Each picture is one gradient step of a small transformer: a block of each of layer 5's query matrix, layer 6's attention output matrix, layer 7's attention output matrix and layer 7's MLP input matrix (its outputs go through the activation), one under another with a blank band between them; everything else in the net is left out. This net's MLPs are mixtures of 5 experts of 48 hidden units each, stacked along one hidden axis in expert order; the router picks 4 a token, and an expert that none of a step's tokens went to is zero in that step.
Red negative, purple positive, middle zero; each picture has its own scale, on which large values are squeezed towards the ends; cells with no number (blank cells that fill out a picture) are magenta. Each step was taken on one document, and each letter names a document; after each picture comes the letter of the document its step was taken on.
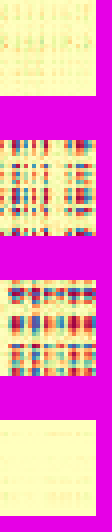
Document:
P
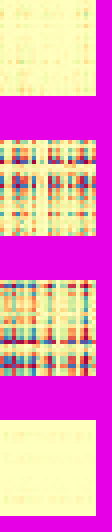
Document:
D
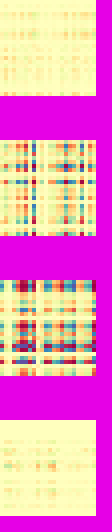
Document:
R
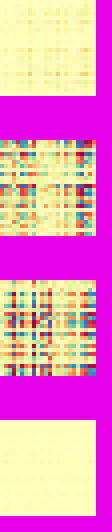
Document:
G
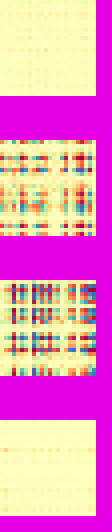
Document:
G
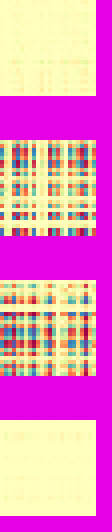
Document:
D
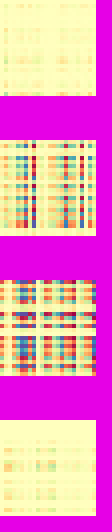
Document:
R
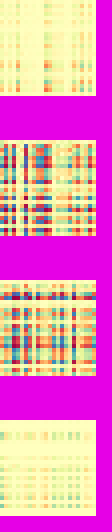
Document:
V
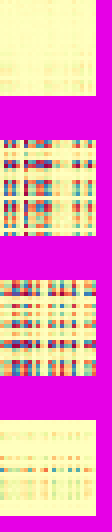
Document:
V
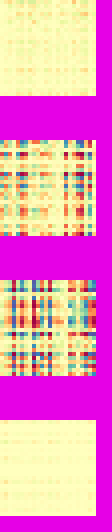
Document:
G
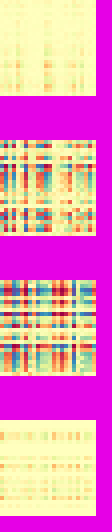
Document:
V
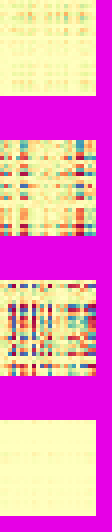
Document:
G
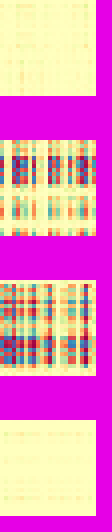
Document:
D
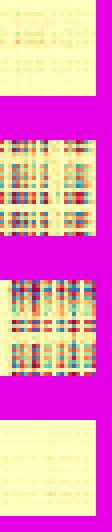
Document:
P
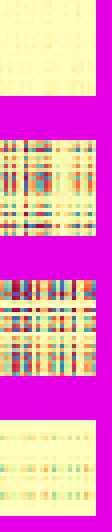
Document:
V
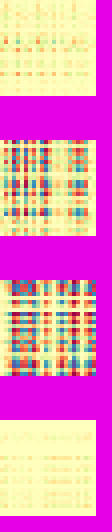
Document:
P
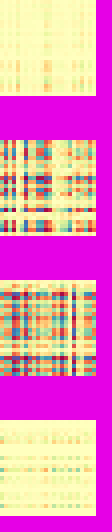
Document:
V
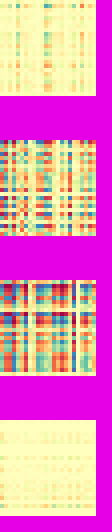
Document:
V
